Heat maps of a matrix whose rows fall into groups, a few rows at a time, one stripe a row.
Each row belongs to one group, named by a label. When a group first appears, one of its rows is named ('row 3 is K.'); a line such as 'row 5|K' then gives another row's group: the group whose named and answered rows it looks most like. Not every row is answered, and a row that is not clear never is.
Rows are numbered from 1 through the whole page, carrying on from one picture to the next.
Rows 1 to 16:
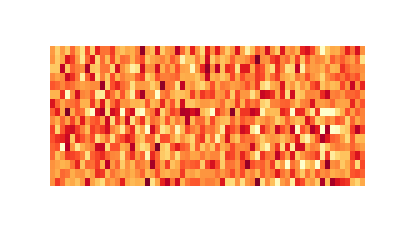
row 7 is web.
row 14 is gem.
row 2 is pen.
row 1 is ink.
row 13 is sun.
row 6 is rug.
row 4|pen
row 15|sun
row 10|sun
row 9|gem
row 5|web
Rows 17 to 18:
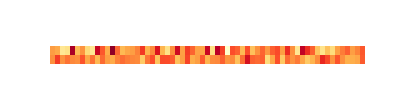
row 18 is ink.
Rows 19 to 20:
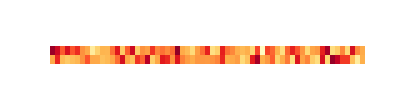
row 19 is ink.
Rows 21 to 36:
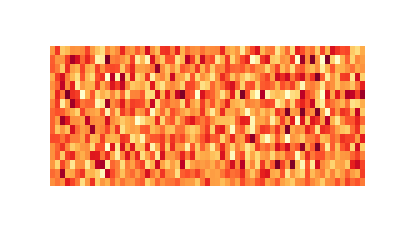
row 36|pen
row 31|web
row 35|rug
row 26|pen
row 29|sun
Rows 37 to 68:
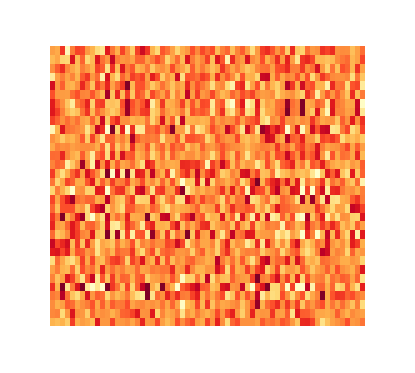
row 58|gem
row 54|sun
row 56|rug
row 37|rug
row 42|gem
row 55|sun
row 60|ink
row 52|pen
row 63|pen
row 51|gem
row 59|ink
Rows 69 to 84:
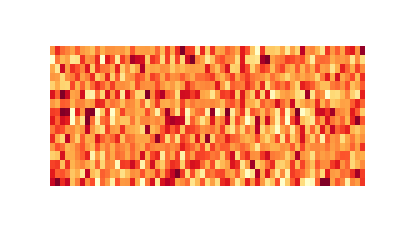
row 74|rug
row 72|gem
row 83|ink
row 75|sun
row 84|ink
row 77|ink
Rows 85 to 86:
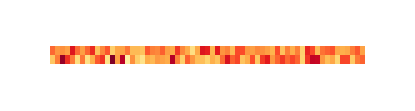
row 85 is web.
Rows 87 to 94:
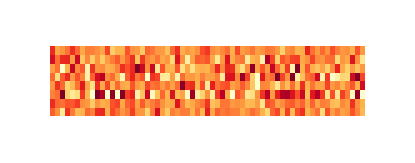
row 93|ink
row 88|ink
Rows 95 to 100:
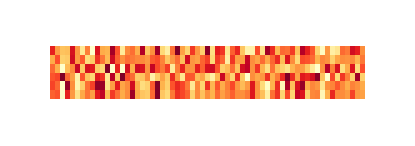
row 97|gem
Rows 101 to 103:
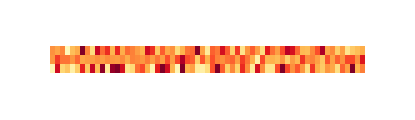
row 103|web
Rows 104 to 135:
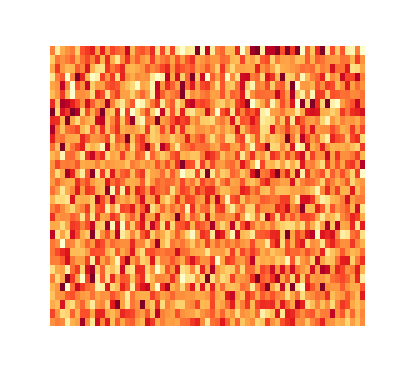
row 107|rug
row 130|pen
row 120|gem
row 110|sun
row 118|pen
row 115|rug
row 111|web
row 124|gem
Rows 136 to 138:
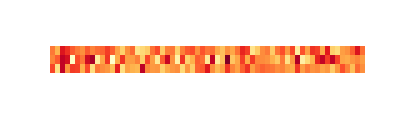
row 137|ink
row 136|sun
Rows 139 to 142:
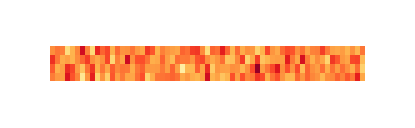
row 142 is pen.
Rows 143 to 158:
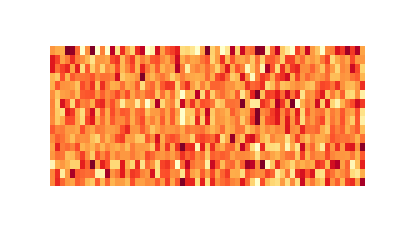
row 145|ink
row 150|pen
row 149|sun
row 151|pen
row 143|pen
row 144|ink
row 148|pen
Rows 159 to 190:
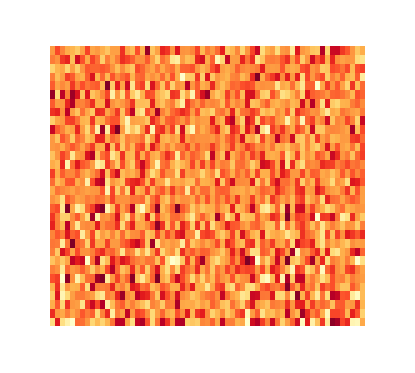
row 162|pen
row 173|web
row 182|sun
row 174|sun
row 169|sun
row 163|gem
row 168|web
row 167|gem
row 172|rug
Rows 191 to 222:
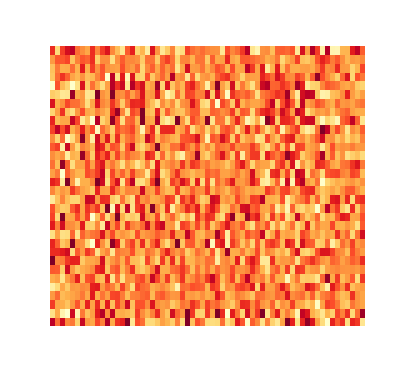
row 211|rug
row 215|web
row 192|ink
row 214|ink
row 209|gem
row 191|sun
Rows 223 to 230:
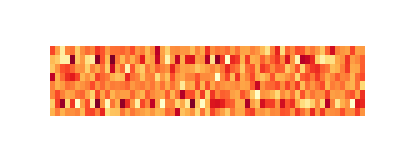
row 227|pen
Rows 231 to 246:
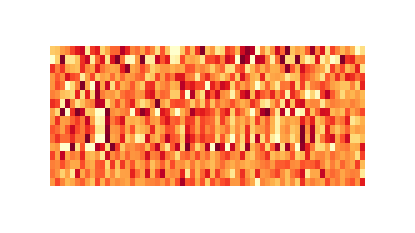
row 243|rug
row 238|rug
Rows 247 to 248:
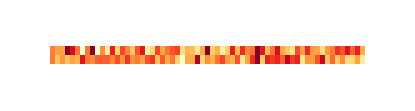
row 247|pen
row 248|pen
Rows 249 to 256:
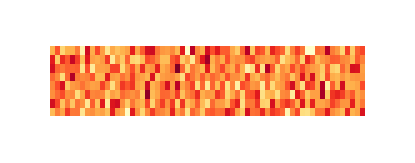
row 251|ink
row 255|web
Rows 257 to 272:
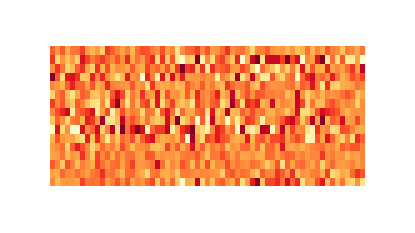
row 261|sun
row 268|rug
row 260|web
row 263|web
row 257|rug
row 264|ink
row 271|sun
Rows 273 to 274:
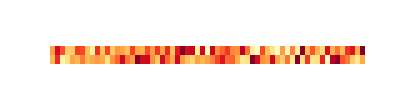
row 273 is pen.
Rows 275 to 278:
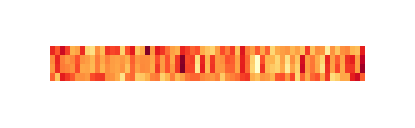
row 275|rug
